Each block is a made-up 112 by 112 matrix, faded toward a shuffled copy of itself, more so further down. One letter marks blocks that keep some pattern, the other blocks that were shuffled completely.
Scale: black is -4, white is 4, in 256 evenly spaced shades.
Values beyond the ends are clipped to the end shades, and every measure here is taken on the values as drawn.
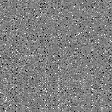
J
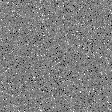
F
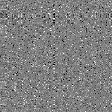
J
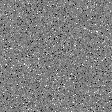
F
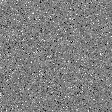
F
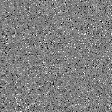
J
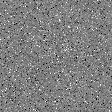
F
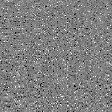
J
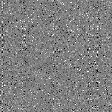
J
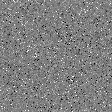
F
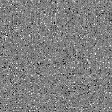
J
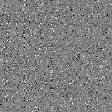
J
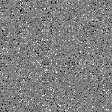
J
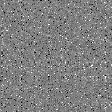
J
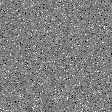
F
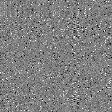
J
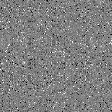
J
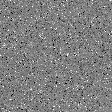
F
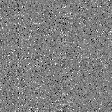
J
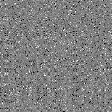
J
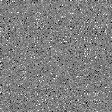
J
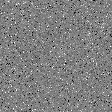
F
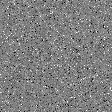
F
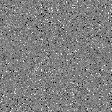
J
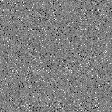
J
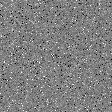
F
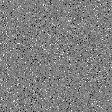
J
